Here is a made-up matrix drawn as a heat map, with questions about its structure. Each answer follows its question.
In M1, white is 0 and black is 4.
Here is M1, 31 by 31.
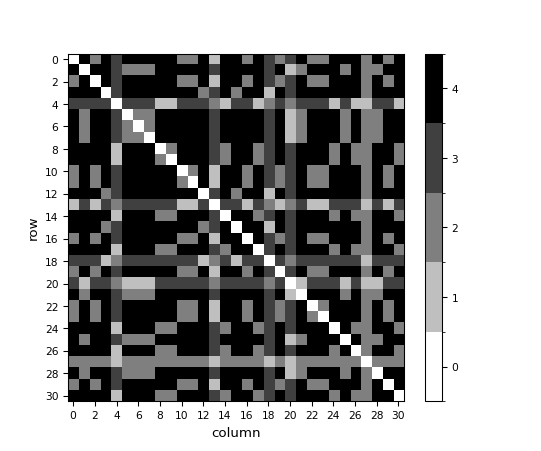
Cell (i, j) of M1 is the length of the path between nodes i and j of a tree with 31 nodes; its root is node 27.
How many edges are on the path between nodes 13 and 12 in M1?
3
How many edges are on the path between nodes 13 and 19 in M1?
1
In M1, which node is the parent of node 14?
4
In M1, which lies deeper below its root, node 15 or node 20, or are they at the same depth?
node 15
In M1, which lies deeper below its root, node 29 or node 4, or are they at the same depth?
node 29
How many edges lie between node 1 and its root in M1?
2
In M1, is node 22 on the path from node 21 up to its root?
no
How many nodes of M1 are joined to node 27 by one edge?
4
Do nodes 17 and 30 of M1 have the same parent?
yes
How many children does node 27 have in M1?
4
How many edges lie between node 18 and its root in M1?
1
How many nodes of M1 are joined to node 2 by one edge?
1
